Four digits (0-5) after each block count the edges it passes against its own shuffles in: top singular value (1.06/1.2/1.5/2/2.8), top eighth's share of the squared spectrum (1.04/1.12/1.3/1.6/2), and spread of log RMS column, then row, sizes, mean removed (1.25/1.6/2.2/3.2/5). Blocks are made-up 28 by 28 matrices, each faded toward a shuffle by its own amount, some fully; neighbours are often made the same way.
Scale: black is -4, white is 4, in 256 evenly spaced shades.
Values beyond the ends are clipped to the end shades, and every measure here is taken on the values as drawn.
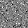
0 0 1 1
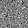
0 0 0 0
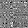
3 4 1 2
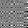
4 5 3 3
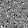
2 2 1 0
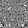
3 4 2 2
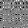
4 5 2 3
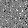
1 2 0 0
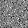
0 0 0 0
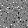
1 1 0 0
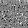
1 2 0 0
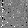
3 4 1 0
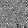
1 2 0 0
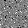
0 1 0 0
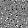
2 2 1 0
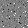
1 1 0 0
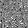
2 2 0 0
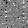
3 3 1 0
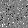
1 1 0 0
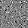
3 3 1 0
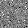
2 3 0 0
